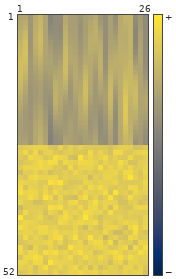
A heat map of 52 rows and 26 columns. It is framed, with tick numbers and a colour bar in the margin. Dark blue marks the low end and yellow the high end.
It is made of 2 by 1 panels. Panel 1,1: high, streaked downward. Panel 2,1: very high, fine-grained, faint in contrast.
